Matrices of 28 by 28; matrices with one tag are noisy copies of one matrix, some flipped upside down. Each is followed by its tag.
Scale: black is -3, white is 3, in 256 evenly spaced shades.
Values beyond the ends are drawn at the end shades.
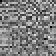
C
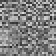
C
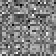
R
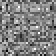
R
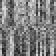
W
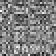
R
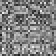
R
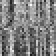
W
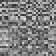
C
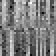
W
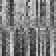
W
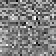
C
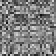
R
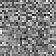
C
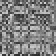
R
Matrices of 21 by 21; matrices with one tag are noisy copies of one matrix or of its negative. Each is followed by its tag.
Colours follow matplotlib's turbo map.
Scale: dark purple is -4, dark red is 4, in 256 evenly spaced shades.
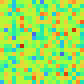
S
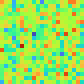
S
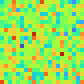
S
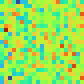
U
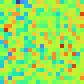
U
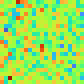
U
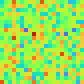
S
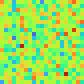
S
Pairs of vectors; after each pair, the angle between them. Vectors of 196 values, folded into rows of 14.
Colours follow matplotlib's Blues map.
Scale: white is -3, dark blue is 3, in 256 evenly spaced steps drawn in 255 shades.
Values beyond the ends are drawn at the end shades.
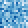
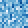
orthogonal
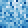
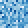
orthogonal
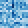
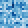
nearly parallel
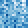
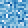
partly opposed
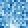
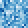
orthogonal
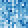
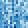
nearly opposite
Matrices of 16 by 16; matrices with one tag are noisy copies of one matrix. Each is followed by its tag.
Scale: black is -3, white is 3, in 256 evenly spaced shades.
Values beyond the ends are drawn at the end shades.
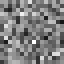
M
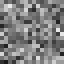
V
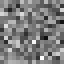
M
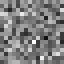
M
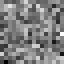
V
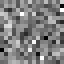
M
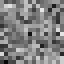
V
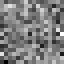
V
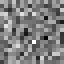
M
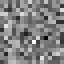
M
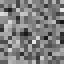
M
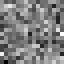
V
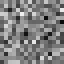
M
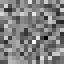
M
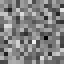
M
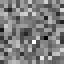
M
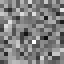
M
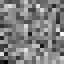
V
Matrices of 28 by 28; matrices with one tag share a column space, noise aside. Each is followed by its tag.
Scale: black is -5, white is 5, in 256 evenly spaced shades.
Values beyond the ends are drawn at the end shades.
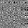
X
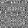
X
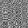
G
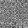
G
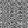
G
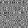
X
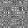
X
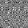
X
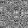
X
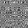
X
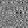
X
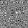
X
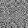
G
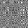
X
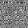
X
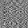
G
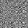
G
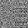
G
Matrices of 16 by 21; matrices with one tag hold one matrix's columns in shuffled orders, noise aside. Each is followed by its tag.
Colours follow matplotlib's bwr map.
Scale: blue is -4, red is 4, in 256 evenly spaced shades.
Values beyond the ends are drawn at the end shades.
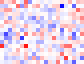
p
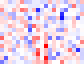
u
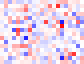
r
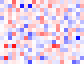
p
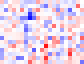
u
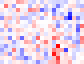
u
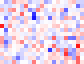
u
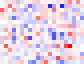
p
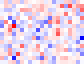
r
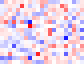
r
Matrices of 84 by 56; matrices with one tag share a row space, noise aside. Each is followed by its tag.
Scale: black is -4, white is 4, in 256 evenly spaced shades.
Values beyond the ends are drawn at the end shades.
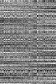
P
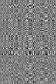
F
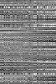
P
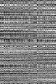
P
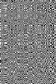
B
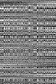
P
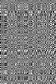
B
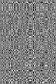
F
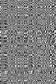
B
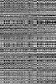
P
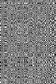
B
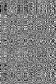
B
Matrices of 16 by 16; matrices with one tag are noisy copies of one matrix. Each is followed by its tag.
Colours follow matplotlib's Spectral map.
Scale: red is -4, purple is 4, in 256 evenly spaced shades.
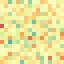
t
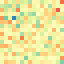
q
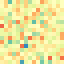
t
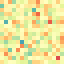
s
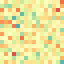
q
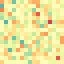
s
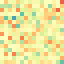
q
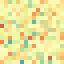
t
